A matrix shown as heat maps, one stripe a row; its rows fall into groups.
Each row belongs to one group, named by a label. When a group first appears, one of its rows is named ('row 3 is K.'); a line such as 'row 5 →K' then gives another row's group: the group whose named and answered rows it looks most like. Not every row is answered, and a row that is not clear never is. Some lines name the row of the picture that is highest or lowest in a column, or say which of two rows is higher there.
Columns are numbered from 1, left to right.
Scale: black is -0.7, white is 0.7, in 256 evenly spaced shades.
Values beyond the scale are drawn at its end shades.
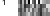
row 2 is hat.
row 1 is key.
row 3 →key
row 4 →key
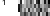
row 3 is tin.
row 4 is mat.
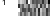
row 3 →mat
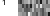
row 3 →hat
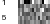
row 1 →hat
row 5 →mat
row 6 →hat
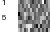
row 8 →mat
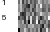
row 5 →key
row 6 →key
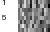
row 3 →hat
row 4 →hat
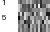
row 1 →tin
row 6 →hat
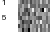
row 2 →mat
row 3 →hat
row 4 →key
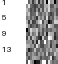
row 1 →mat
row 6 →hat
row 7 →mat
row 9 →mat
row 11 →key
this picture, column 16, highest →6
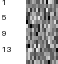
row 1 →mat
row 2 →mat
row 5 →tin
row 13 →tin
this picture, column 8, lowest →13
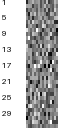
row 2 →key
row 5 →hat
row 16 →hat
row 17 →tin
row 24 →key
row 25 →key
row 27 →tin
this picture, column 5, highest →17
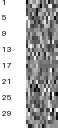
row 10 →hat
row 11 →hat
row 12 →tin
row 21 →mat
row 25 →hat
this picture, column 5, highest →15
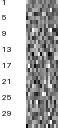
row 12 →tin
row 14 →key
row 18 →key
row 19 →mat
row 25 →hat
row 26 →mat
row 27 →mat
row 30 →hat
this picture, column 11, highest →32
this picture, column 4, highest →8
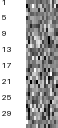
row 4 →mat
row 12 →tin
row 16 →hat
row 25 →hat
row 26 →hat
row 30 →tin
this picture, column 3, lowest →21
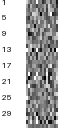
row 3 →mat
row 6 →key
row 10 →hat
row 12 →tin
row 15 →key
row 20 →tin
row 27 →mat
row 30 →mat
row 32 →mat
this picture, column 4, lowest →13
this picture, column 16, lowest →1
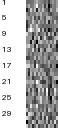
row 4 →hat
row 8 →tin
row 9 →mat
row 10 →key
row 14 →hat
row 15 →key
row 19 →key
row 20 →hat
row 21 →tin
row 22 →hat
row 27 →mat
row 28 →mat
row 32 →mat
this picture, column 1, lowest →31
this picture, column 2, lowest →19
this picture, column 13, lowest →25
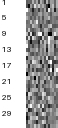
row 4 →hat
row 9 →hat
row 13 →mat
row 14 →mat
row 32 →tin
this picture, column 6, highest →6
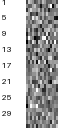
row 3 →tin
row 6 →hat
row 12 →hat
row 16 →key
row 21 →hat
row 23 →tin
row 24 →tin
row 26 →tin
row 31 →hat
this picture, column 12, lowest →13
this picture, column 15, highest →11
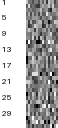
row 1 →mat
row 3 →hat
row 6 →hat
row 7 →tin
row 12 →tin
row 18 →tin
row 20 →hat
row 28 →hat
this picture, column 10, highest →27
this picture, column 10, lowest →31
